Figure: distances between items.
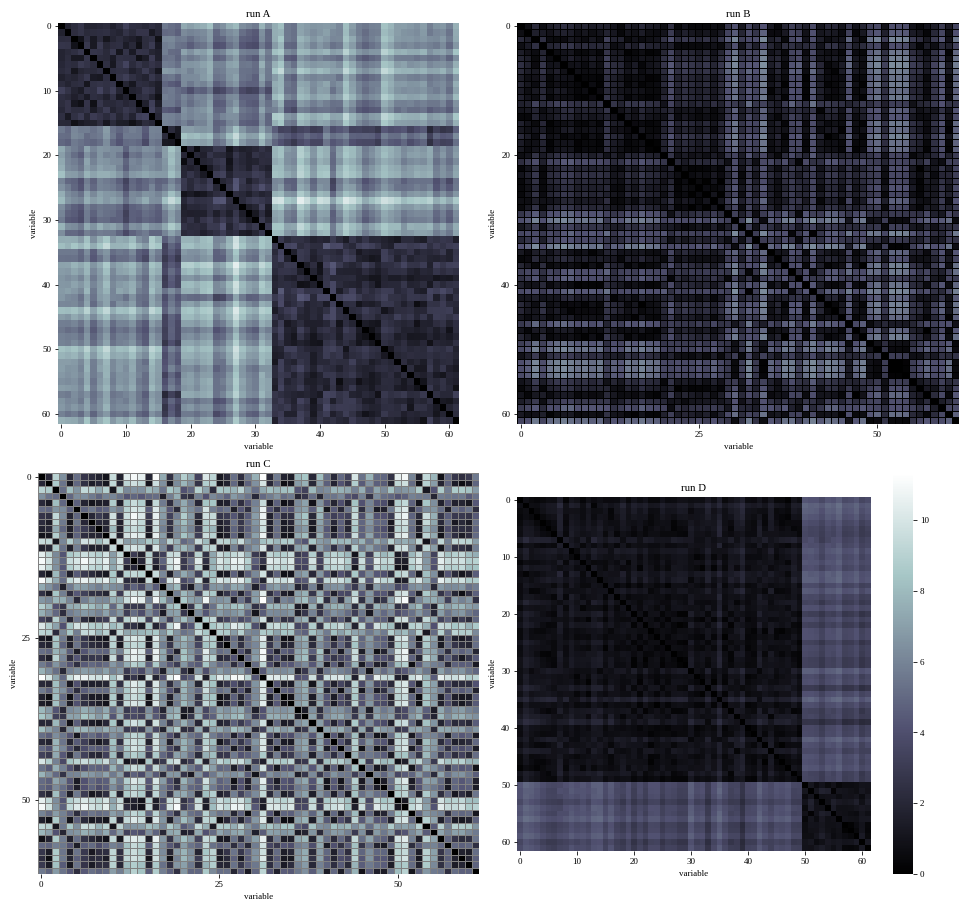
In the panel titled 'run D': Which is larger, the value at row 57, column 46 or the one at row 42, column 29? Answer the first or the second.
the first
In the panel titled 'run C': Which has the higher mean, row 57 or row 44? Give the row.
44
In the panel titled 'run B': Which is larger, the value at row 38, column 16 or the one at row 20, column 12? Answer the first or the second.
the first
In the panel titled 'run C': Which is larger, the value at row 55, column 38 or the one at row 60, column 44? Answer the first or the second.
the second
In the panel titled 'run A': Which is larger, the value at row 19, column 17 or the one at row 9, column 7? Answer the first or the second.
the first
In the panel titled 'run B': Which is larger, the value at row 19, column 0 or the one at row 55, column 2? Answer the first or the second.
the second
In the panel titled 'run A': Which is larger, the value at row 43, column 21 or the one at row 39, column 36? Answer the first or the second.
the first
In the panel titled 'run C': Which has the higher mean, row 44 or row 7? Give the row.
44
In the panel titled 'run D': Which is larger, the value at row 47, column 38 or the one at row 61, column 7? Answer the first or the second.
the second
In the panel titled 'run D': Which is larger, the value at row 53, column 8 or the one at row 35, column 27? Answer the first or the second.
the first
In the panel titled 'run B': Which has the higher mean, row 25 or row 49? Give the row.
49
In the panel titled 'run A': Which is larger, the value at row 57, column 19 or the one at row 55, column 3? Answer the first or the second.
the first
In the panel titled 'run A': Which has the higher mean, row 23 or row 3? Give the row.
23
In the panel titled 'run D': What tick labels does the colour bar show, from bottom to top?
0, 2, 4, 6, 8, 10
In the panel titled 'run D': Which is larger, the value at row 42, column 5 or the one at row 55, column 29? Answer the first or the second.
the second
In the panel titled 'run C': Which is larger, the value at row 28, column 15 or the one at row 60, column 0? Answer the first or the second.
the second
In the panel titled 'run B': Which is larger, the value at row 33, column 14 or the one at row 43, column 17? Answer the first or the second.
the first
